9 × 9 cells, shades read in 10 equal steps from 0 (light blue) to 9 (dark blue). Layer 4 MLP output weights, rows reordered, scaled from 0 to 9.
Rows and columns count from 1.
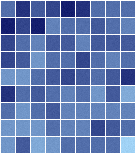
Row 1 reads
5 8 6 7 9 8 5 5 5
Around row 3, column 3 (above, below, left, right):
9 3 5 6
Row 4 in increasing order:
3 4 5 5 5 5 6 7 7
